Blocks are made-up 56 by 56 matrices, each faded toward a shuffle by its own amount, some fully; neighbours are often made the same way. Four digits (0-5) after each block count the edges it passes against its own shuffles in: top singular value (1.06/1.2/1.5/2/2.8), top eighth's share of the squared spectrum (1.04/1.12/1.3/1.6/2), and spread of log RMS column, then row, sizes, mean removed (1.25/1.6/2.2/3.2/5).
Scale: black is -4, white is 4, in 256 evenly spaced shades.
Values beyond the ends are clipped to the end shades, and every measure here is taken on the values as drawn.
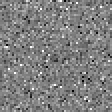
1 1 0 0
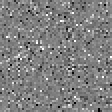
3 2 1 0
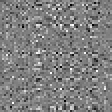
4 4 2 2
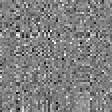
4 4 2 2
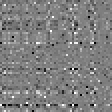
4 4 2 2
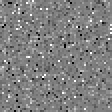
1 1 0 0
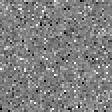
0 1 0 0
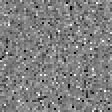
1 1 0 0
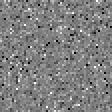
0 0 0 0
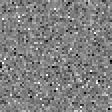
1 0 0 0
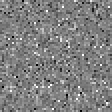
2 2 0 0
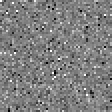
2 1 0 0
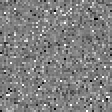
0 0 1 0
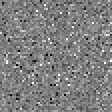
1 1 0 1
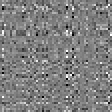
4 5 3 3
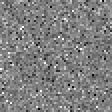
0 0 0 0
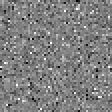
3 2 0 0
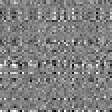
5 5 3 4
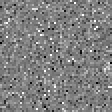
0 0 0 0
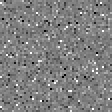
0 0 0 0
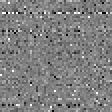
4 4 1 2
